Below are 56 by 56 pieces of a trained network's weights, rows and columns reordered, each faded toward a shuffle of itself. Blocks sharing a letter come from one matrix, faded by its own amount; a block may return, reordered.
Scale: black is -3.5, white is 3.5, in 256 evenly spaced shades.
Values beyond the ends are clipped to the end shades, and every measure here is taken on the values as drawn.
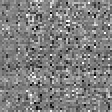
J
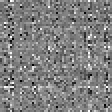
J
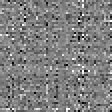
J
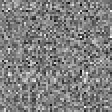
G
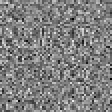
G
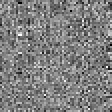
G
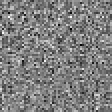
G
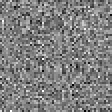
G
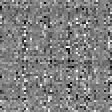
J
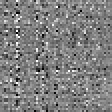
J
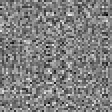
G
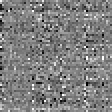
J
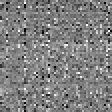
J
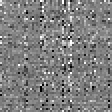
J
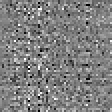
J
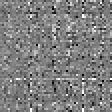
J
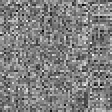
G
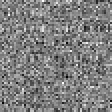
G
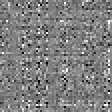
J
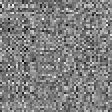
G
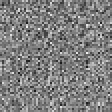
G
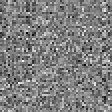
G
